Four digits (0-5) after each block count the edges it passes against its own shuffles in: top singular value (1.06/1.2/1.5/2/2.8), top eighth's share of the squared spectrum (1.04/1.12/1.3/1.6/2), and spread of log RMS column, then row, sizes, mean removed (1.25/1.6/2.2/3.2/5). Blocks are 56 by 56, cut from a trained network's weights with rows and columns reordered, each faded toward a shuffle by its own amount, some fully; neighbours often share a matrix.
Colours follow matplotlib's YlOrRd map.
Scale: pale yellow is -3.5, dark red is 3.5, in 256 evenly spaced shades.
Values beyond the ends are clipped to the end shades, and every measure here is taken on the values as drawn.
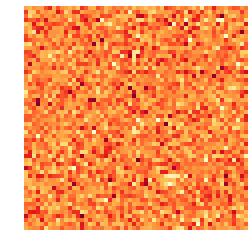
1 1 0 0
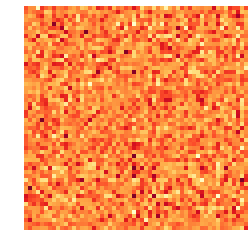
3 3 2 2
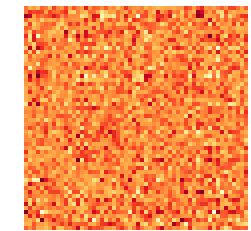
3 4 2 2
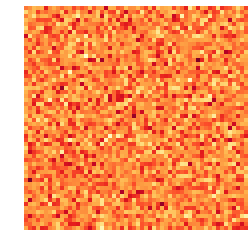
2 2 0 1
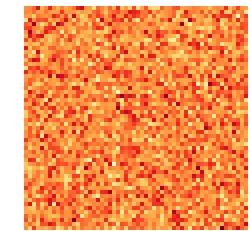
1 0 0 0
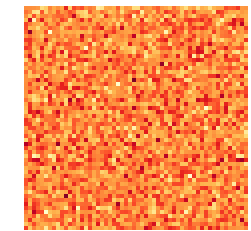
1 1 0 0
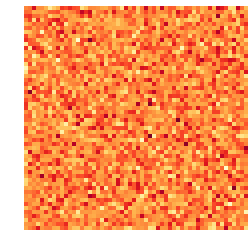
0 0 0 0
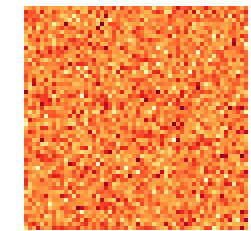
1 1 0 0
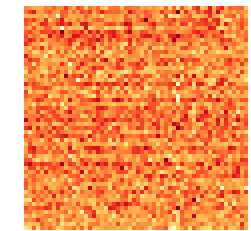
3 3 1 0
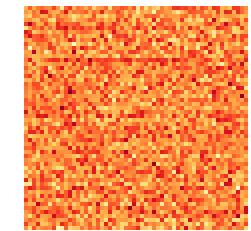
1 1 0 0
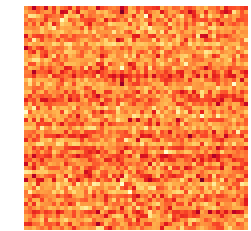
3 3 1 1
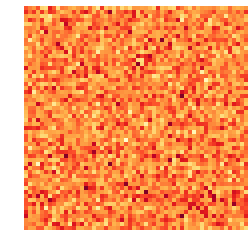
1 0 0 0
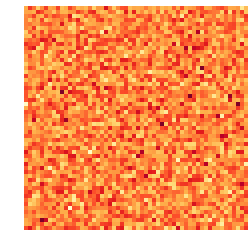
0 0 0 0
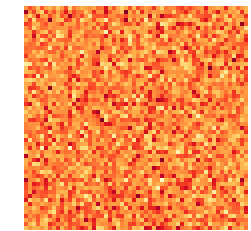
2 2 1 0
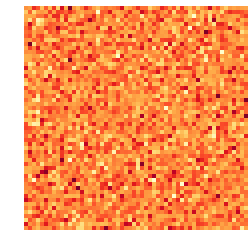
0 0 0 0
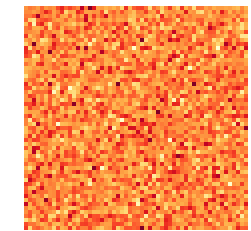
0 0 0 0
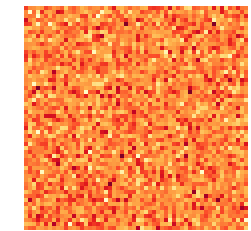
0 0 0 0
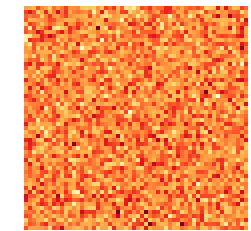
0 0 0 0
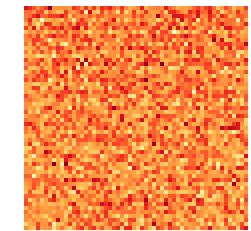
2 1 0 0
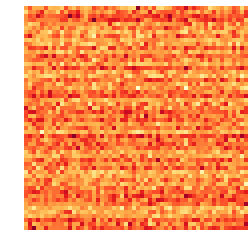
4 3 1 1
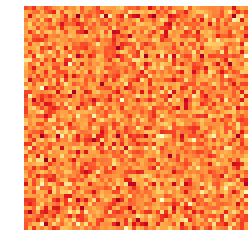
2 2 0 2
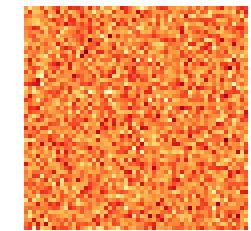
1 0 0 0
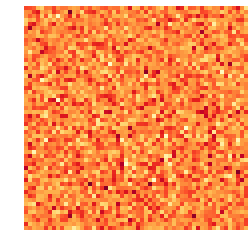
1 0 0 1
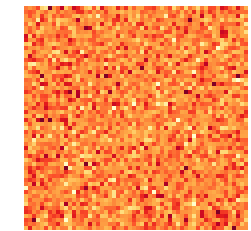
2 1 0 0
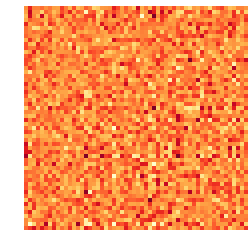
3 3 2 2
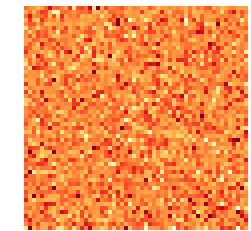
1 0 0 0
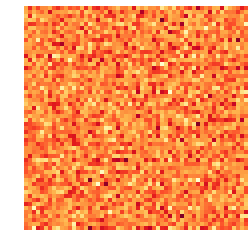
3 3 0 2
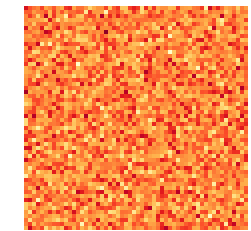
1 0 0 0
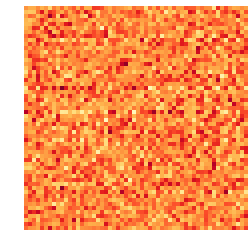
3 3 0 2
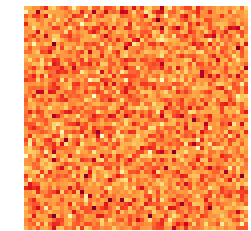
2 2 0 0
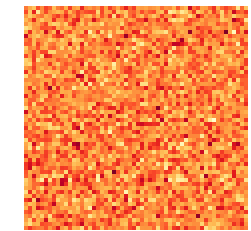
3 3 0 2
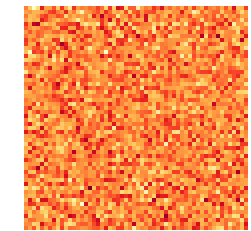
2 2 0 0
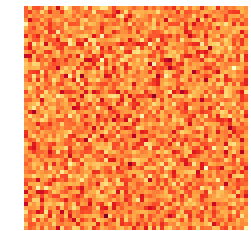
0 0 0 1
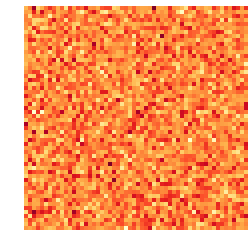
2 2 0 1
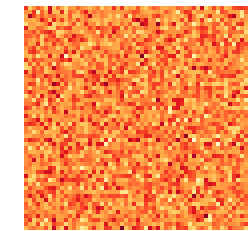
2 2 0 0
